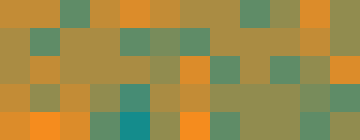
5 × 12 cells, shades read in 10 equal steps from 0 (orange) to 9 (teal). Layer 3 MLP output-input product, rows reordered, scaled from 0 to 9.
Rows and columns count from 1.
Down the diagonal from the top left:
2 6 3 4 9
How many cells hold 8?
0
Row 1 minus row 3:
-1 0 3 -1 -2 -2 2 -3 3 -2 -3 3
